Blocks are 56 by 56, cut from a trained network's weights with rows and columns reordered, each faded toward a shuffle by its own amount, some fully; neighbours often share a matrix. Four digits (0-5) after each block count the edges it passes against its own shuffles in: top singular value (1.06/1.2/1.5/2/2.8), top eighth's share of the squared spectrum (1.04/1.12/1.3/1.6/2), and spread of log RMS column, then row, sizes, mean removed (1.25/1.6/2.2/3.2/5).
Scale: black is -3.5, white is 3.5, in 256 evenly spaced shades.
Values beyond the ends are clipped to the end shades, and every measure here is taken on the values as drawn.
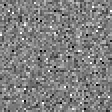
0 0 0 0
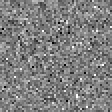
0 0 0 0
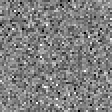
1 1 0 0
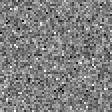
0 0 0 0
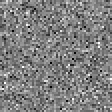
0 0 0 0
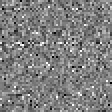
3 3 0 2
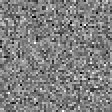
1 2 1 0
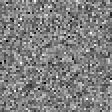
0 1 0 0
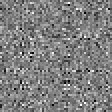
3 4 2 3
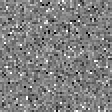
1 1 0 0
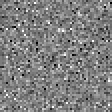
2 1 0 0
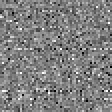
3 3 0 2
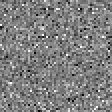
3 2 0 1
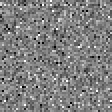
2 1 0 0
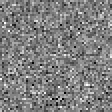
2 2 0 1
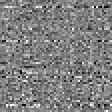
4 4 1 3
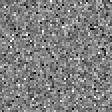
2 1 0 0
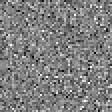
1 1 0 0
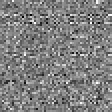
4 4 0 3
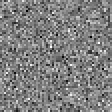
1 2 0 0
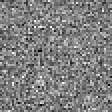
2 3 1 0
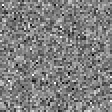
1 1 1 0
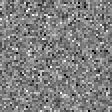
2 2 0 1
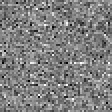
3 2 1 2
